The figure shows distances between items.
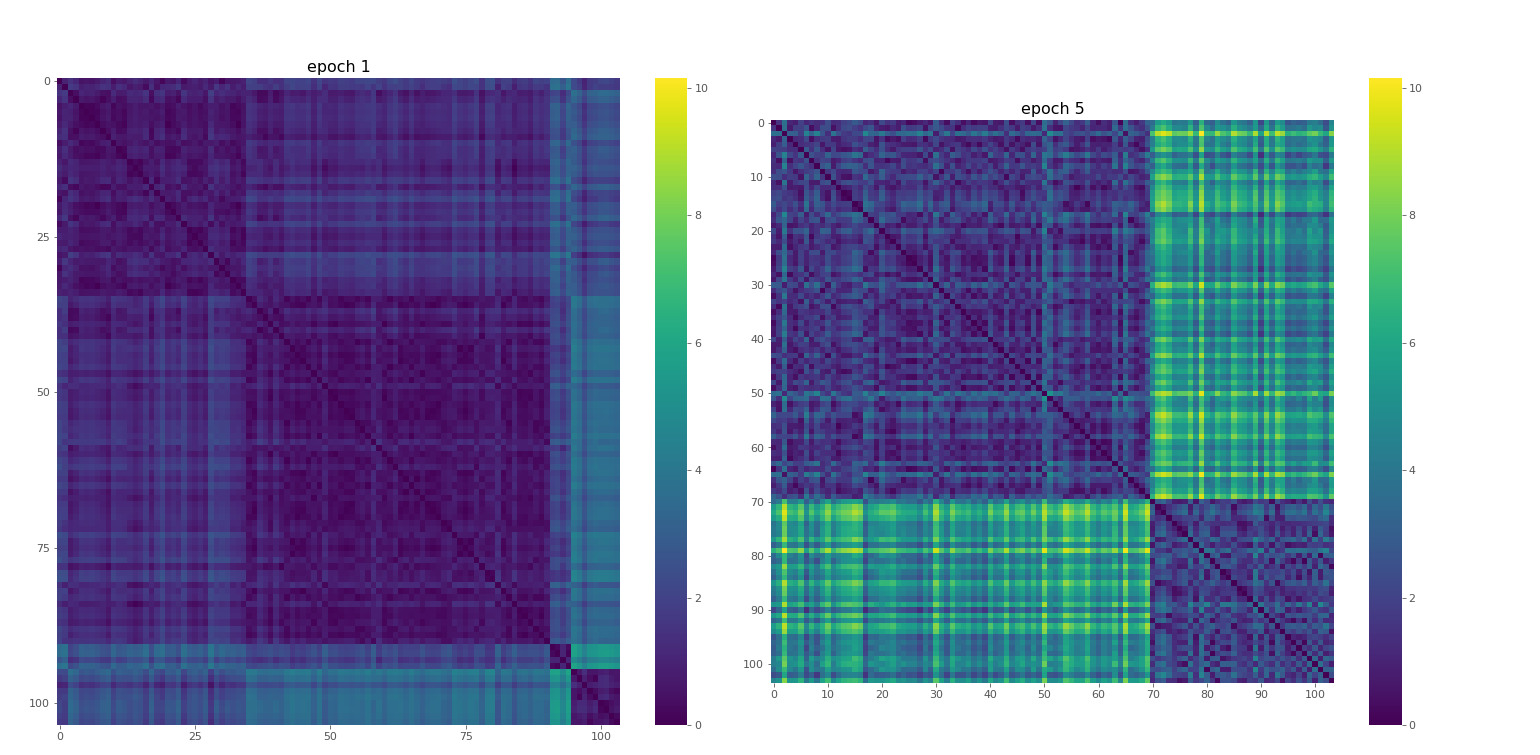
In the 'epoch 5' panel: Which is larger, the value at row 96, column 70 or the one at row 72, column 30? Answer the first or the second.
the second
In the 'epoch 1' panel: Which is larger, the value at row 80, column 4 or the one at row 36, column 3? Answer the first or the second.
the first
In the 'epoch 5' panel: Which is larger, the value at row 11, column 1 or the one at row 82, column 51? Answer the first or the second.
the second
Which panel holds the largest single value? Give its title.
epoch 5
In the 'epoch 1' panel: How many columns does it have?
104
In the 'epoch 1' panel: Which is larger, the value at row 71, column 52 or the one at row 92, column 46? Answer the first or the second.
the second
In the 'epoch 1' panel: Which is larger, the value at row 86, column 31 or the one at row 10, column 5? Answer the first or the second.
the first
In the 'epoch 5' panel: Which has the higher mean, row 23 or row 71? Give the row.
71
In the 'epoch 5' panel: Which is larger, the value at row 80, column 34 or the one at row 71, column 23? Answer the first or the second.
the second
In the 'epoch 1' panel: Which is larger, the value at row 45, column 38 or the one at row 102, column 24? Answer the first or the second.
the second
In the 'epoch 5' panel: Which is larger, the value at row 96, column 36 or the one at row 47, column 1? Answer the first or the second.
the first
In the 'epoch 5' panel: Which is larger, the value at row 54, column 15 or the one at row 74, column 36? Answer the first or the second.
the second
